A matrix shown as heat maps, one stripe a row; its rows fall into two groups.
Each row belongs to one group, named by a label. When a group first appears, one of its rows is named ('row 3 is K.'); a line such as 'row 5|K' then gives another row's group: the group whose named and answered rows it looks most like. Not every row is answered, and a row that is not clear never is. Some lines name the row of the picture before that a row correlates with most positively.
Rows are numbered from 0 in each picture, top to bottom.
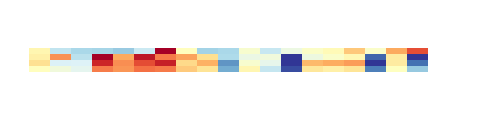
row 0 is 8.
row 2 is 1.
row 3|1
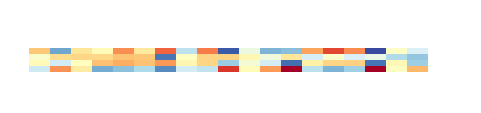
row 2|1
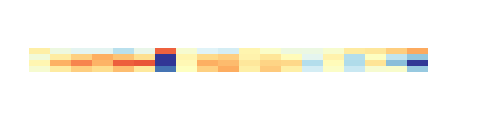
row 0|8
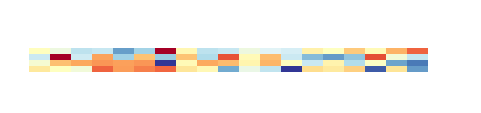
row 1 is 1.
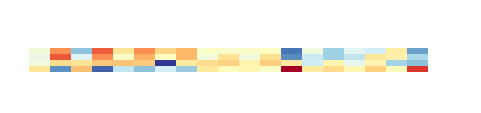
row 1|1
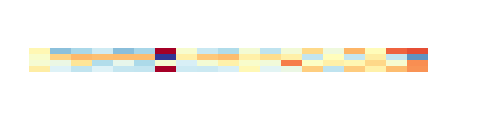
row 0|8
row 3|8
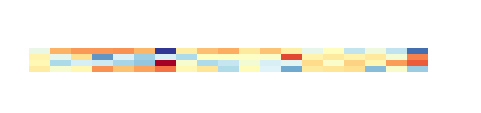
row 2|8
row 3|1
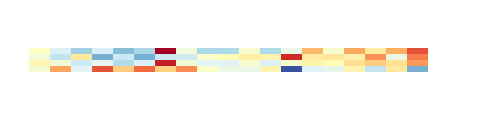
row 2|8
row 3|1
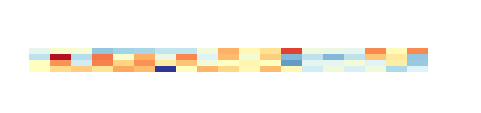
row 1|1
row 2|1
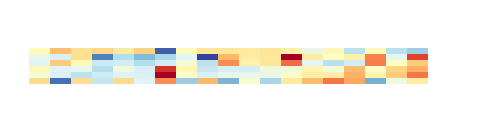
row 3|8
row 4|8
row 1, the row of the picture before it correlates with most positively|0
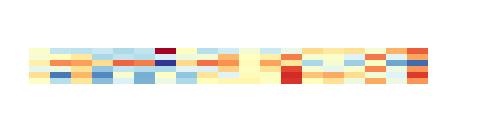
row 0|8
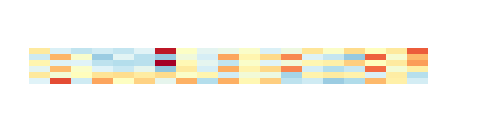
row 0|8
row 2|8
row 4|1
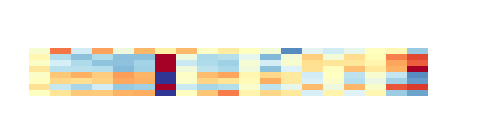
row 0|1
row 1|8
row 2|8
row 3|8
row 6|8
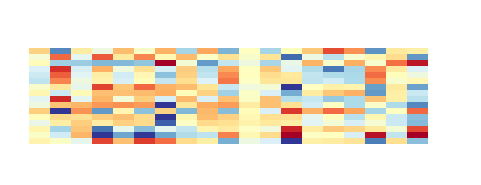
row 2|8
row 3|1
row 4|1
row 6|1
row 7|1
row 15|1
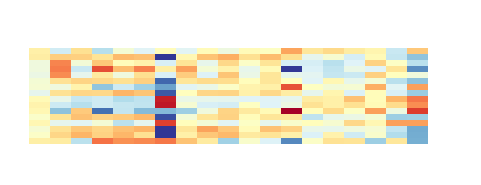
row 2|1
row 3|1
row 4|1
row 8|8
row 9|8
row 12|8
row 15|1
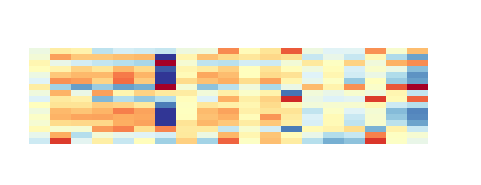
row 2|8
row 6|8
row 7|1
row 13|1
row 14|1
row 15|1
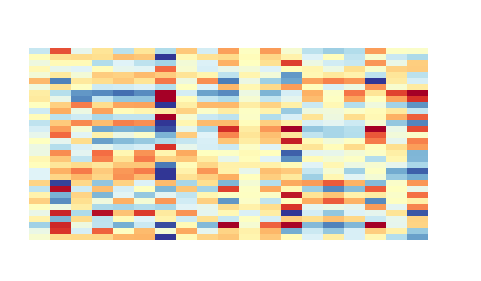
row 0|1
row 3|8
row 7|8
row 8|8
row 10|1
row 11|8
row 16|8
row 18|1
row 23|1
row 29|1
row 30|1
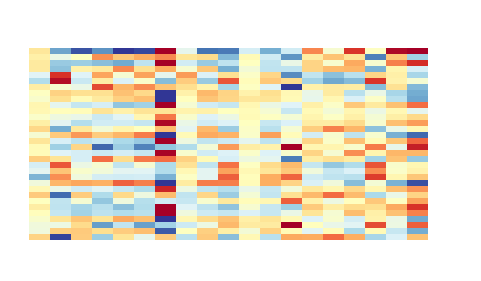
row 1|1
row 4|1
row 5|1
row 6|1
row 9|8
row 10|1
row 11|8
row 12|8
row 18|1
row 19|1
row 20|1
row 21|1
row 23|8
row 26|8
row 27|8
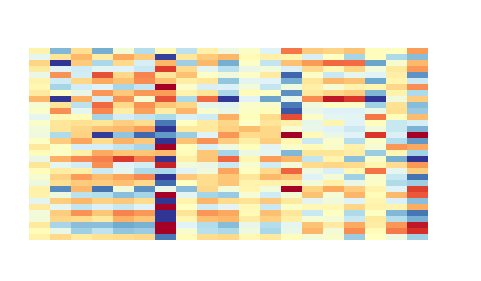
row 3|8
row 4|1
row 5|1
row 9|1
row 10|1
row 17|1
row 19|8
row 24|8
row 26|8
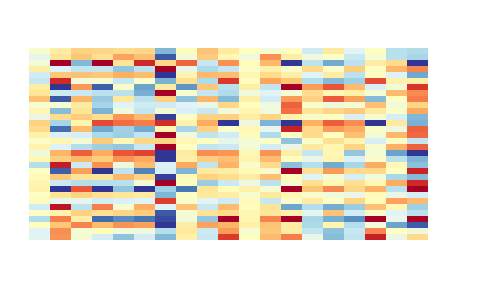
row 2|1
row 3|8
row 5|1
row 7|8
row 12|1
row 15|1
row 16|8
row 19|1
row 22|8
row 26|1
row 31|1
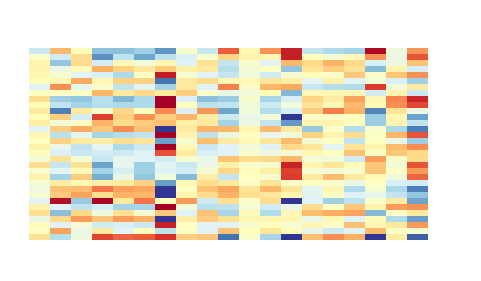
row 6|1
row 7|1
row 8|8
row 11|1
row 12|1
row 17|8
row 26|8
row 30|1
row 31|1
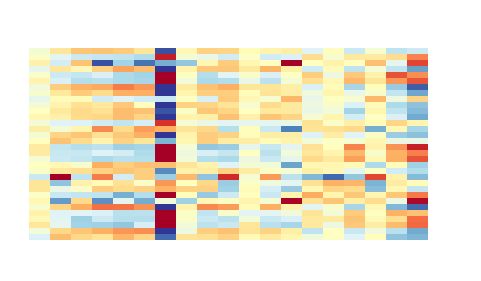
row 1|8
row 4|8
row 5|8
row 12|8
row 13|1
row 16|8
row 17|8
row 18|8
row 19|1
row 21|1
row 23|1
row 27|8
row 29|8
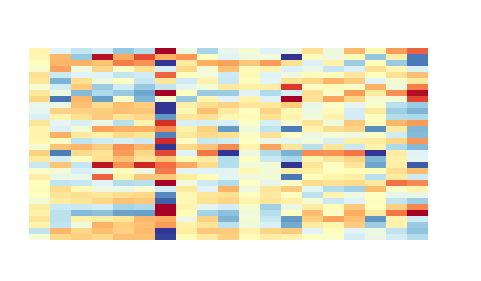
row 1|1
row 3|1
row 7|8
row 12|8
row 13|1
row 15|8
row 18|1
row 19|1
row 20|8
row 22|8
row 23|1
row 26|8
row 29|1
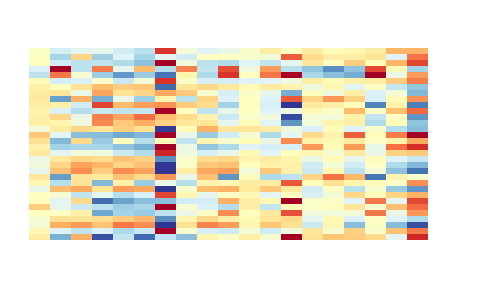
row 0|8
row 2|8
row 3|1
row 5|8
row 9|1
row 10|8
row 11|1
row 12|1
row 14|8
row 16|8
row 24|8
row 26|8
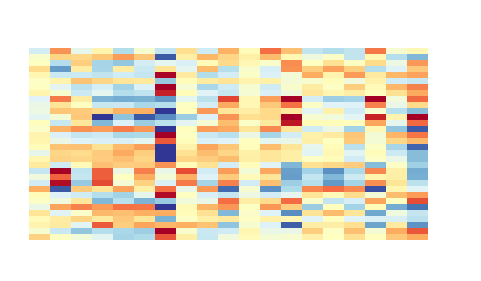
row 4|8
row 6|8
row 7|8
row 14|8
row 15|8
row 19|1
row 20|1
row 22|1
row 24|8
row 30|8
